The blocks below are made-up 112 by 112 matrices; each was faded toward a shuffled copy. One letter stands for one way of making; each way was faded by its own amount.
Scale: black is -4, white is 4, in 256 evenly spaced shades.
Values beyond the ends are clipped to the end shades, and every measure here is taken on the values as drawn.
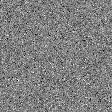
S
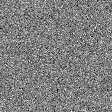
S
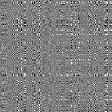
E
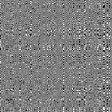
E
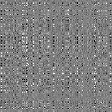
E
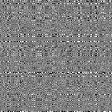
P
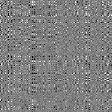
E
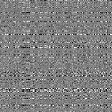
P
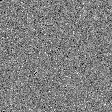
S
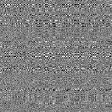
P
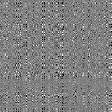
E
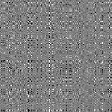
E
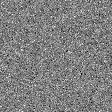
S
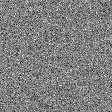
S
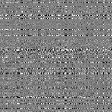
P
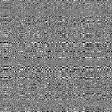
P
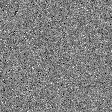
S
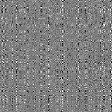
E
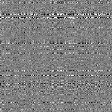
P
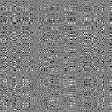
E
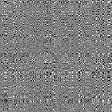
E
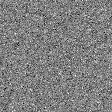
S
